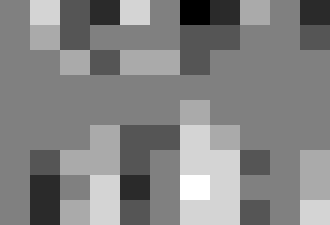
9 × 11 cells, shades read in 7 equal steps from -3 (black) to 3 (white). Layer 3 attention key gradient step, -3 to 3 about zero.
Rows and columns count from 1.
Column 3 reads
-1 -1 1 0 0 0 1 0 1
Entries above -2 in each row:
7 11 11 11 11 11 11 9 10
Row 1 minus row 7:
0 3 -2 -3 3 0 -5 -4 2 0 -3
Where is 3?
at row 8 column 7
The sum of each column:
0 -2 1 3 -2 0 5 4 -1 0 1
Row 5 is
0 0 0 0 0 0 1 0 0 0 0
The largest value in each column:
0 2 1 2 2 1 3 2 1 0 2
